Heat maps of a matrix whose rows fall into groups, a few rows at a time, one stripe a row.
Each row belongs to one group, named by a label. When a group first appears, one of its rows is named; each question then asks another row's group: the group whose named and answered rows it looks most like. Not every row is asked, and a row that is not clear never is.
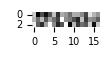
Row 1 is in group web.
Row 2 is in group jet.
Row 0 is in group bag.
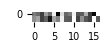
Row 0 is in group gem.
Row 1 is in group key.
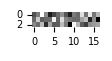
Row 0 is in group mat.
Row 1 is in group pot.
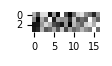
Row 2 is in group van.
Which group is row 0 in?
mat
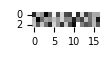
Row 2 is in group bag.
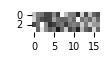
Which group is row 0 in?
web
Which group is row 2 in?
mat
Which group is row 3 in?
web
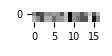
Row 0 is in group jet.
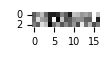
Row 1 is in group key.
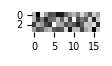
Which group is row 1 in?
jet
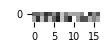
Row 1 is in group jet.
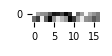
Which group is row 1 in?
mat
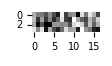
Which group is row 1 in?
jet
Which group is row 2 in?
bag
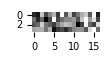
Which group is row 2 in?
gem
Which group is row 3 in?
van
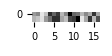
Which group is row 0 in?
mat
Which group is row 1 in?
web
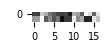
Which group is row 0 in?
van
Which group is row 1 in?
van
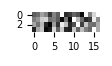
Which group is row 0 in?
gem
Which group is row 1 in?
van
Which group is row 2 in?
bag
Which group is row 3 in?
key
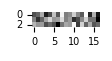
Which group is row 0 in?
pot
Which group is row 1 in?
pot
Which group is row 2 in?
web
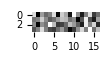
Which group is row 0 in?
jet
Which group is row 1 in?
gem
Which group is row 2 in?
pot
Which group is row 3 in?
mat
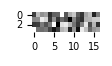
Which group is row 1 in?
van
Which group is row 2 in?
pot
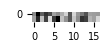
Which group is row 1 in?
jet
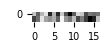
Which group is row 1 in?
gem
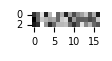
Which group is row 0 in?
pot
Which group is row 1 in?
gem
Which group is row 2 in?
mat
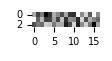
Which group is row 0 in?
bag
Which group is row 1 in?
web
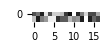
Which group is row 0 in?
gem
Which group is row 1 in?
pot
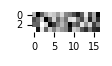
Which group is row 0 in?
pot
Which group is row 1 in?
pot
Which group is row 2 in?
mat
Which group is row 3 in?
jet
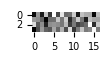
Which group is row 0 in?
gem
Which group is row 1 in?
bag
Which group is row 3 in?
key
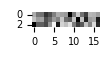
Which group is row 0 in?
bag
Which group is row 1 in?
web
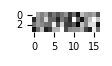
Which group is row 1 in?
van
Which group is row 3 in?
key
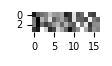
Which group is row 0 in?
gem
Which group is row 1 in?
jet
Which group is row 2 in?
bag
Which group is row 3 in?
mat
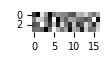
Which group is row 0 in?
mat
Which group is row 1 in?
key
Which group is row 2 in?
gem
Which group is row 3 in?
bag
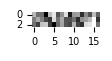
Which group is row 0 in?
bag
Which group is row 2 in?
van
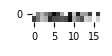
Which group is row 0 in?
web
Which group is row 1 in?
van
